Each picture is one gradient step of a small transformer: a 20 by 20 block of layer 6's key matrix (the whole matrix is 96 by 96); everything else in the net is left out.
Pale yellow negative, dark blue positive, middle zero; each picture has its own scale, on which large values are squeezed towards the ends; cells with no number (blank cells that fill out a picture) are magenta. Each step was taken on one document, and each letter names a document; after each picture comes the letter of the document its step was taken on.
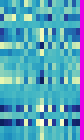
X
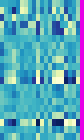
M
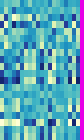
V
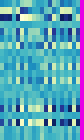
X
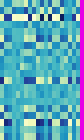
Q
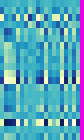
M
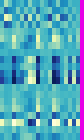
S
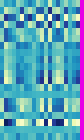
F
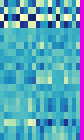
F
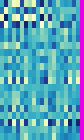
V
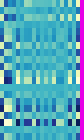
F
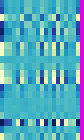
M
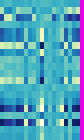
X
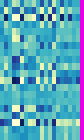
V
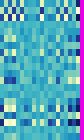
F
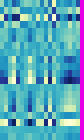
V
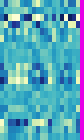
Q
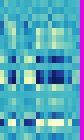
S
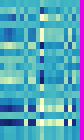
X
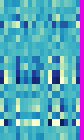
S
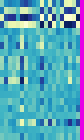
V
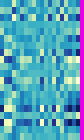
F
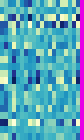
V
